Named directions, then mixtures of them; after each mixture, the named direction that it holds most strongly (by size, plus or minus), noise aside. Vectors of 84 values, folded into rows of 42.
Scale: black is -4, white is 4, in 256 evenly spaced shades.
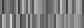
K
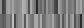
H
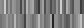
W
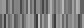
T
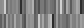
W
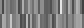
K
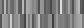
W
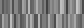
K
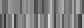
T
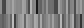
H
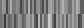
T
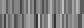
T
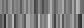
T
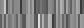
T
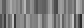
H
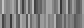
K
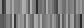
H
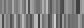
T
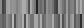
H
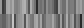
H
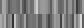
H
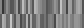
K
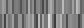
T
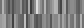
H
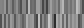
T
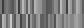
K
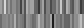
W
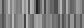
H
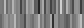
W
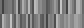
K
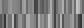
T
